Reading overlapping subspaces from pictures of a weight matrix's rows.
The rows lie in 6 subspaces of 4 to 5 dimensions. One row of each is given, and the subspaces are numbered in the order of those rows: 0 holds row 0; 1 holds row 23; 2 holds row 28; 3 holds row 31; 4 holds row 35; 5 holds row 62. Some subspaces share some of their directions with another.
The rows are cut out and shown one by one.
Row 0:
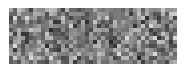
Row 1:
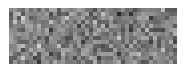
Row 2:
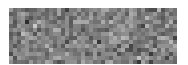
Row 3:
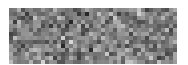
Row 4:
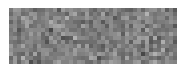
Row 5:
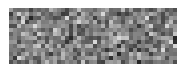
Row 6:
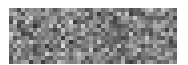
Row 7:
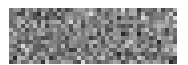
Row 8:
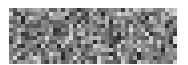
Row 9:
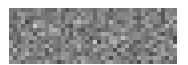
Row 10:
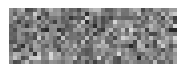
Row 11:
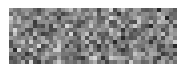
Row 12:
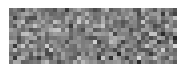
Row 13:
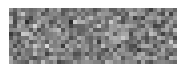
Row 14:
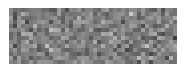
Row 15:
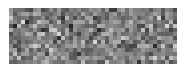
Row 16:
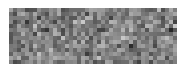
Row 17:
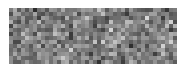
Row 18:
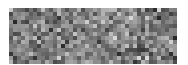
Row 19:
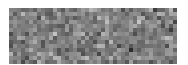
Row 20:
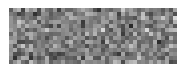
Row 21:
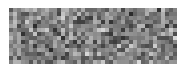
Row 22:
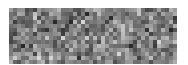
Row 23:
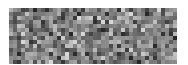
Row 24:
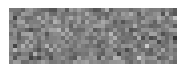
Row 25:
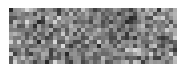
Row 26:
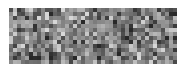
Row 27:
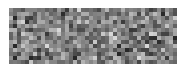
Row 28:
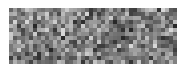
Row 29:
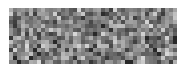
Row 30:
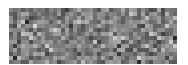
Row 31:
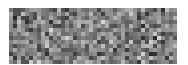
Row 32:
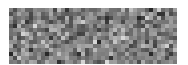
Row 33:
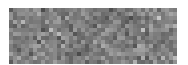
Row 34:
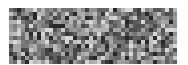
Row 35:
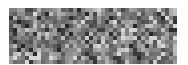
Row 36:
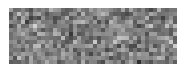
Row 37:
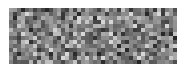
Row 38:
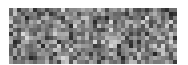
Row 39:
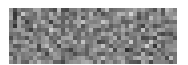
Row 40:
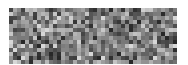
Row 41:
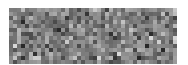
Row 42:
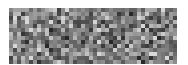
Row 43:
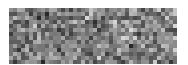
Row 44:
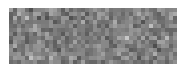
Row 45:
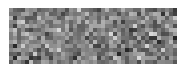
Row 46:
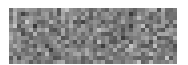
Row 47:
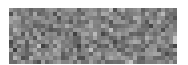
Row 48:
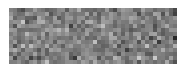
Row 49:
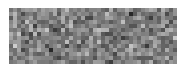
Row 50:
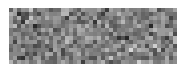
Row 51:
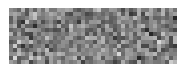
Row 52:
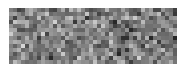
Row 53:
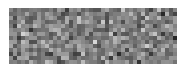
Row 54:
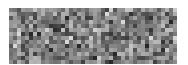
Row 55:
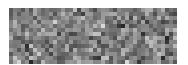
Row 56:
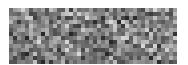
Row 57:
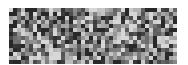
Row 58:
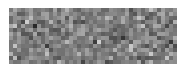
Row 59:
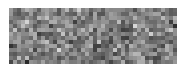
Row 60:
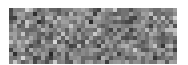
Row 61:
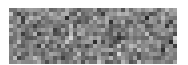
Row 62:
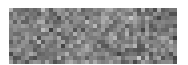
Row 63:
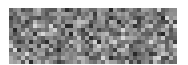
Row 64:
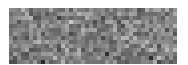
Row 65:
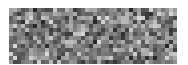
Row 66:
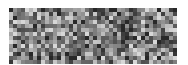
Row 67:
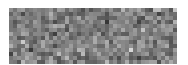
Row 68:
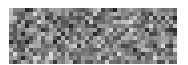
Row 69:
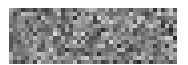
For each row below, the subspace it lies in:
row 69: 1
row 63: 4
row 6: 2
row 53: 1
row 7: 2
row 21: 1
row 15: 5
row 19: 1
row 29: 4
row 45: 4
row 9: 4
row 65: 1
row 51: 2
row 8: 0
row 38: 0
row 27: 4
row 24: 3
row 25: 5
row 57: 4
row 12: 4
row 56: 2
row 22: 2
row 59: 4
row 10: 5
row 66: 5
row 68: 5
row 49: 3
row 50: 0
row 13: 2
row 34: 3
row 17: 0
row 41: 3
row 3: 2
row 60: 5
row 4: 3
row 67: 1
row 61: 0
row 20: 2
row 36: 3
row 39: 0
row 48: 5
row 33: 5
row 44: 0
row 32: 1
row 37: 1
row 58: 1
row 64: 2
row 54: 3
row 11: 4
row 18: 5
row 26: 0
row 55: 4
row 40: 4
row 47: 4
